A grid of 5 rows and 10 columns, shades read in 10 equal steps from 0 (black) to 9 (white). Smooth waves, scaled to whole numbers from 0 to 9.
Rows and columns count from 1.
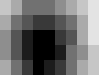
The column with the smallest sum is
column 4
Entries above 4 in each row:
7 4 4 4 4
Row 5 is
6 4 2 0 1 2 4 6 7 9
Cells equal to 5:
4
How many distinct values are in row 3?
8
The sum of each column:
29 20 11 6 7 13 21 30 38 45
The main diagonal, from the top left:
7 4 1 0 1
